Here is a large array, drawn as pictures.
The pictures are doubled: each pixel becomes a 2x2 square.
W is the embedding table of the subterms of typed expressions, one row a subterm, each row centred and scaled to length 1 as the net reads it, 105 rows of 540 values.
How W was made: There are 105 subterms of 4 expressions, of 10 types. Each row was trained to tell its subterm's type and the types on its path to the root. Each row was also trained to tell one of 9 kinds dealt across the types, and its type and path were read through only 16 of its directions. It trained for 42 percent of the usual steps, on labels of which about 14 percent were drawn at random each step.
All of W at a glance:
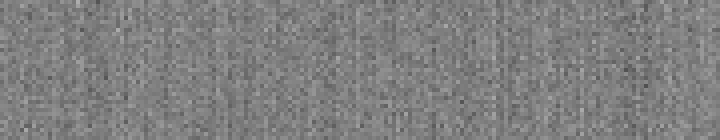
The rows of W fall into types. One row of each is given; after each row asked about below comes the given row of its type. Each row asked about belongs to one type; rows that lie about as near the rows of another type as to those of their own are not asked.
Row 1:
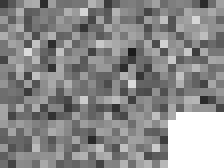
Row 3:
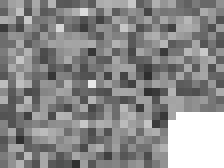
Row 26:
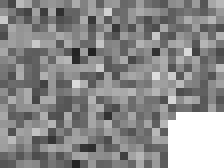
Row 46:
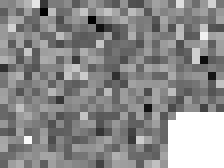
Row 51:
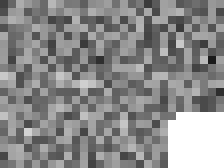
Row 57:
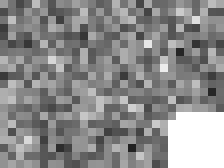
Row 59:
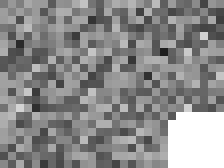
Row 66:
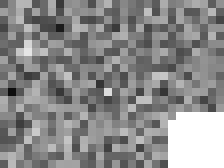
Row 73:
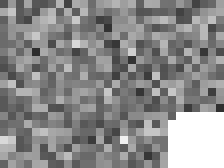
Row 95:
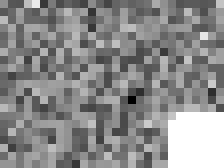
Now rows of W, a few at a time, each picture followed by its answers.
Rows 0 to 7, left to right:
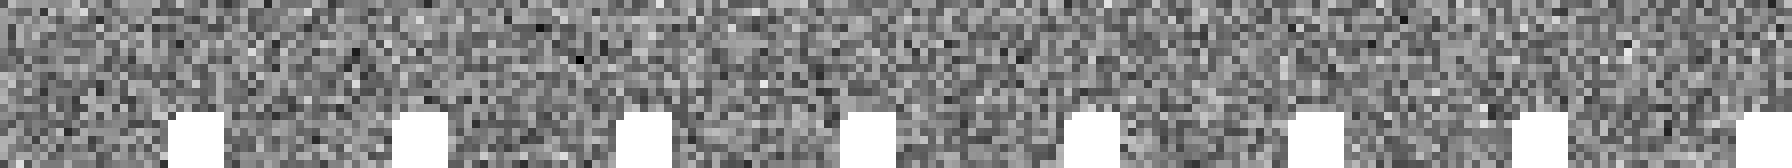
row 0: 73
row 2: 73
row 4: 46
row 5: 57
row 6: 1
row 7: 59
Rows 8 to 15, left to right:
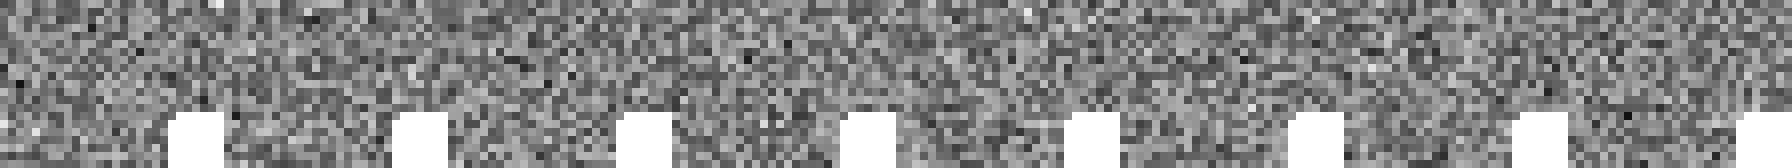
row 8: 26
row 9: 26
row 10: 95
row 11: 95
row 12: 59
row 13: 3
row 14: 51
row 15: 59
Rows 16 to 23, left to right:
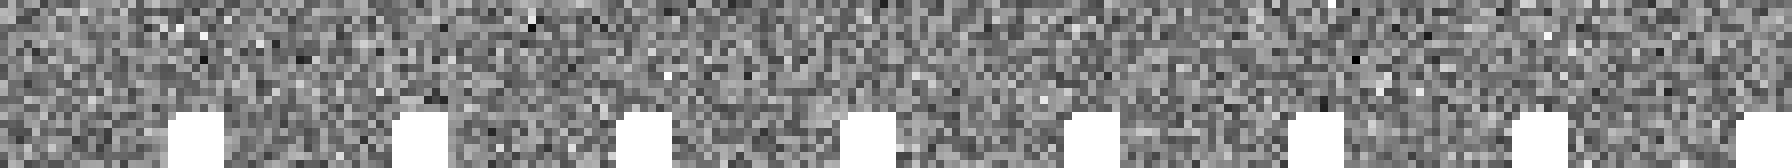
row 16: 3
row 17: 73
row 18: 57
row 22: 66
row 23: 73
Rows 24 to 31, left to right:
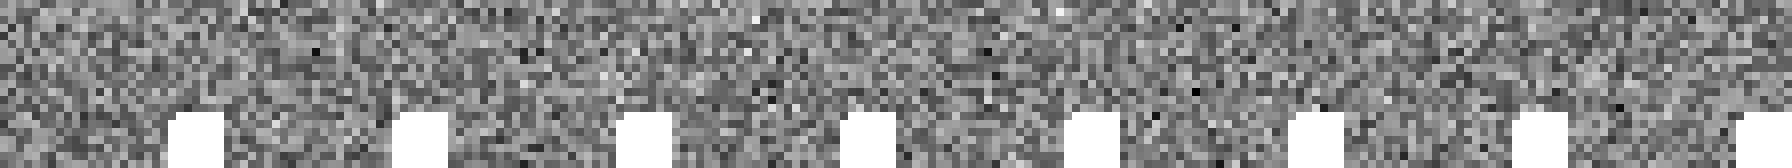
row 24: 46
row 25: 3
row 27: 73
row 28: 51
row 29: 95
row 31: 95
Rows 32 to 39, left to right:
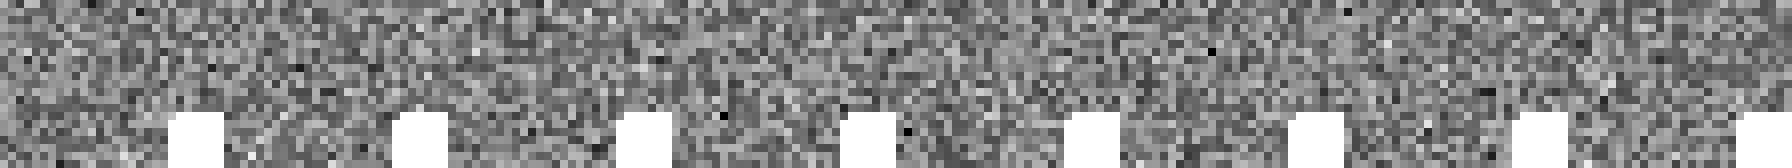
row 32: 59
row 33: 46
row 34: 66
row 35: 26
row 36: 1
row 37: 26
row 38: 95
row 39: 66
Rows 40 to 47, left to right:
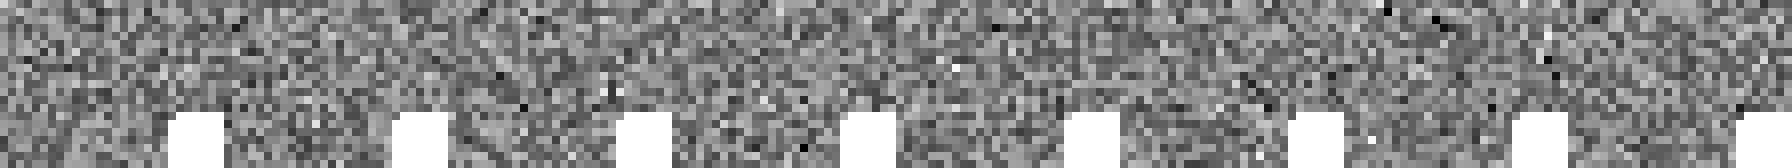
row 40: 59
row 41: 95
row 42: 66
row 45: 73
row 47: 46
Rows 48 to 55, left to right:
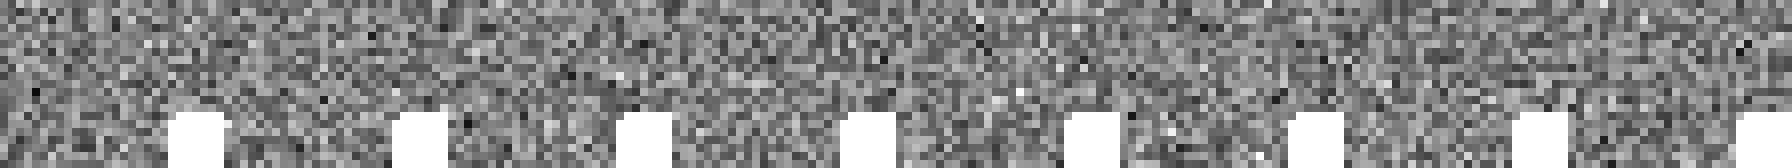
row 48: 51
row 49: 51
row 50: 1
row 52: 46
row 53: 26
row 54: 66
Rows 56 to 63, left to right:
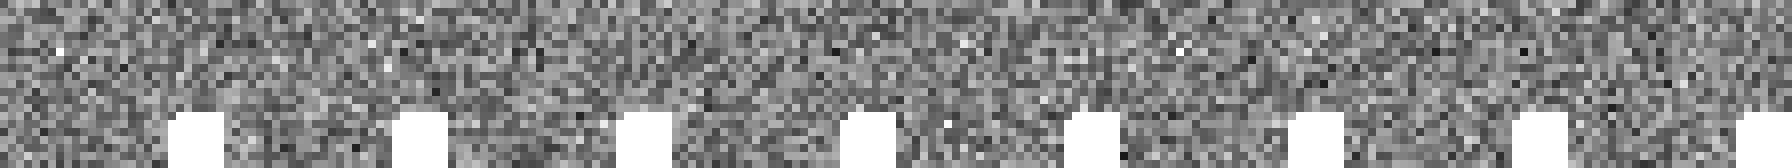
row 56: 51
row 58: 51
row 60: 46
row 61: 1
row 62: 57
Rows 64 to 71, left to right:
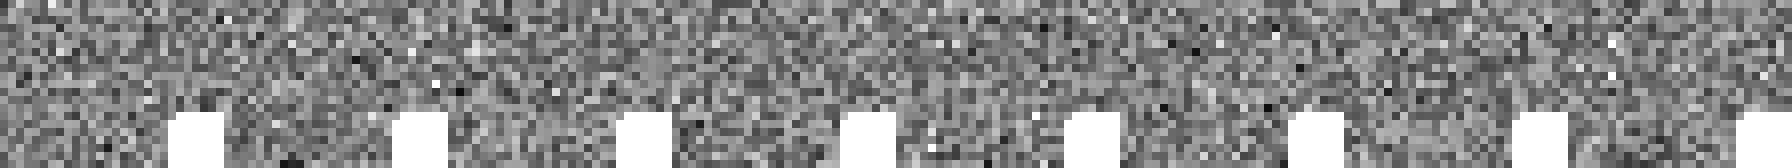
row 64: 51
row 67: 3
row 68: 57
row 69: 57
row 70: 66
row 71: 3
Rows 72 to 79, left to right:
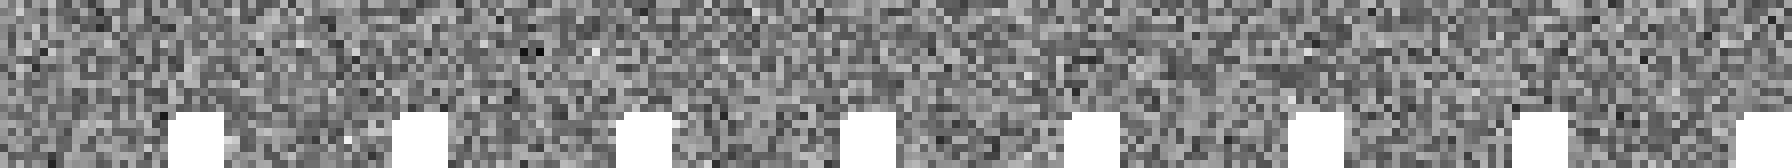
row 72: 59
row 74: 59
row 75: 57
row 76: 95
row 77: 3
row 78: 26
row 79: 59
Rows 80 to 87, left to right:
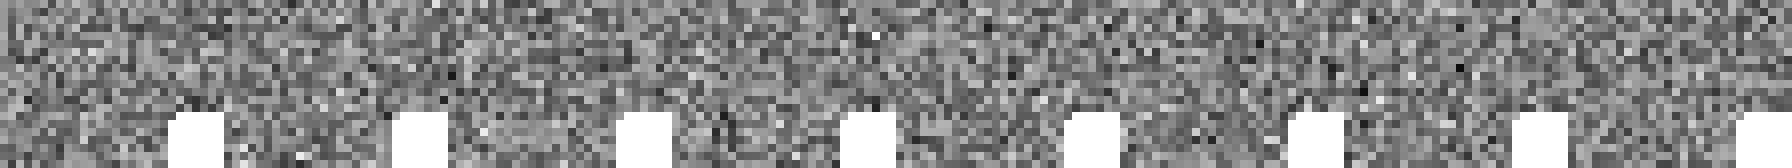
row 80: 59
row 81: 3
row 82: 66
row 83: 57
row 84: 26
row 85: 46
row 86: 1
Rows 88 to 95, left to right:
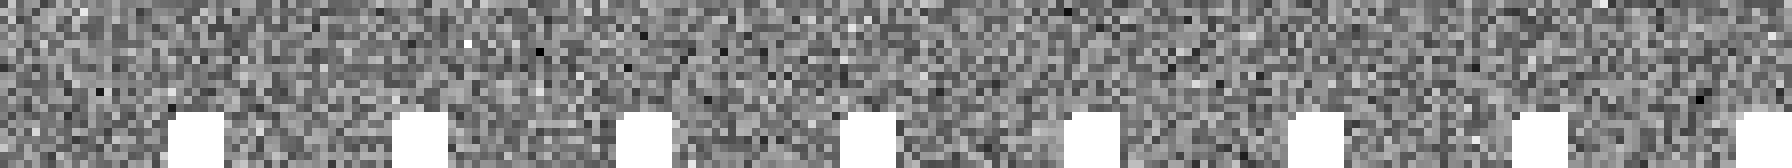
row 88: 46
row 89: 66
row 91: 51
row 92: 95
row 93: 95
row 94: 95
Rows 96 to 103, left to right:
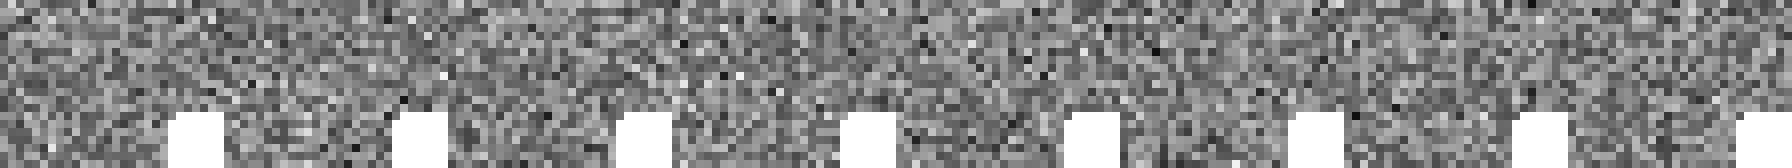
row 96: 3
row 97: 57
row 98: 3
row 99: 57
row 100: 59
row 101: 3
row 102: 1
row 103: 95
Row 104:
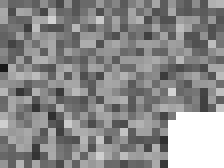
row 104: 59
